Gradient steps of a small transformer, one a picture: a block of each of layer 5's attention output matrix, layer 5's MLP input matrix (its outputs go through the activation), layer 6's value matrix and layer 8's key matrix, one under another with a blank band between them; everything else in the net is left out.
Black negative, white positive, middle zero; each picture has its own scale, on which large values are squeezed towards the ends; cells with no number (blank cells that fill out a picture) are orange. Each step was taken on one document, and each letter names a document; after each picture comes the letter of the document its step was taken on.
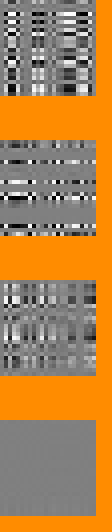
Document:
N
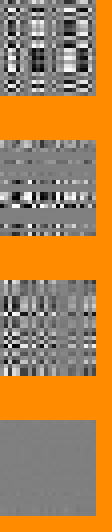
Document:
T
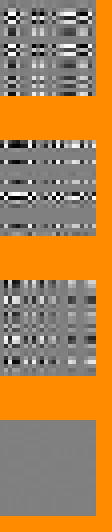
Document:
N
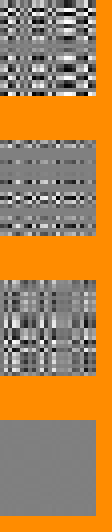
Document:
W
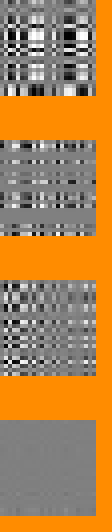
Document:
T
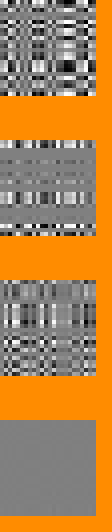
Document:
W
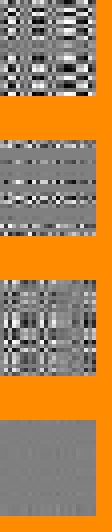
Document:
W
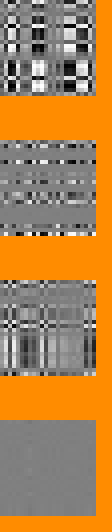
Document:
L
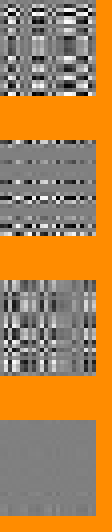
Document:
W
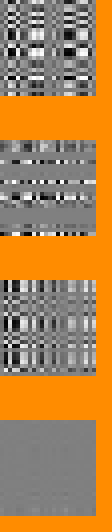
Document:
T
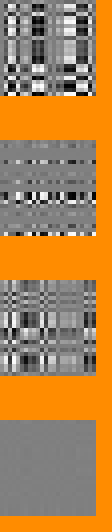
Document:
L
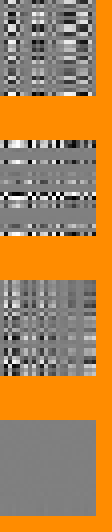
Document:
N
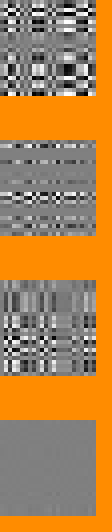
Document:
W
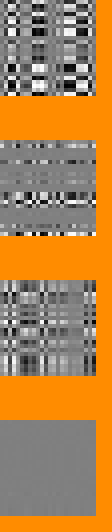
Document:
L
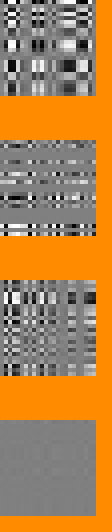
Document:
N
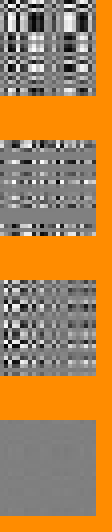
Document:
T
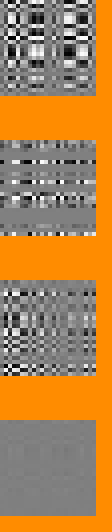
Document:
T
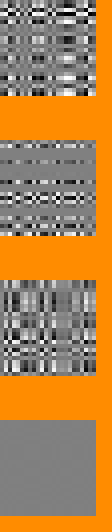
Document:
W
